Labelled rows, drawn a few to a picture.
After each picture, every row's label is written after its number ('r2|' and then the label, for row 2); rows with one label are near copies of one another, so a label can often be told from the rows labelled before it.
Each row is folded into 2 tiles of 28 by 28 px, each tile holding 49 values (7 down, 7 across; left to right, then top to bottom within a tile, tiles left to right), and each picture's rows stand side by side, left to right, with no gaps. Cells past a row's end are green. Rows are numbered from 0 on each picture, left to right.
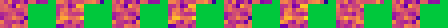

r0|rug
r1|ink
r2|rug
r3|ink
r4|rug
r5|ink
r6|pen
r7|rug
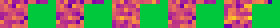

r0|rug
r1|rug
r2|pen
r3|rug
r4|ink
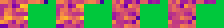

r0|ink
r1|ink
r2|rug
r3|rug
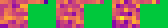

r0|ink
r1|pen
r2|pen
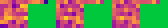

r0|ink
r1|pen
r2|pen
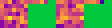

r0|pen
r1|ink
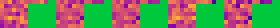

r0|pen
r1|rug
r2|rug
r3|ink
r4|rug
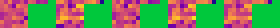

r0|rug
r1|ink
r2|rug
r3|ink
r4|ink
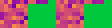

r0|rug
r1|rug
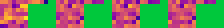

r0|ink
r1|rug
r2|rug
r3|rug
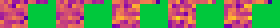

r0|rug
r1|rug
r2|ink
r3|pen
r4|ink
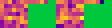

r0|pen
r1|ink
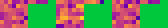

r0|rug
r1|ink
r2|rug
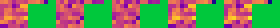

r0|ink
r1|rug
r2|rug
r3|ink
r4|ink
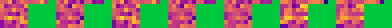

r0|pen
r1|rug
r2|pen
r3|rug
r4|rug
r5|ink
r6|ink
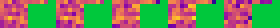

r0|pen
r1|pen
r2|ink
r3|ink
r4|rug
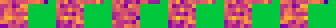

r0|ink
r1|pen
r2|rug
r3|pen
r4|pen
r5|ink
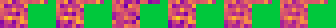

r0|pen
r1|pen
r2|rug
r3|pen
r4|pen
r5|pen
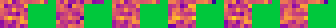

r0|pen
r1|rug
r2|pen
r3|ink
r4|pen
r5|ink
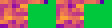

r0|ink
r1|ink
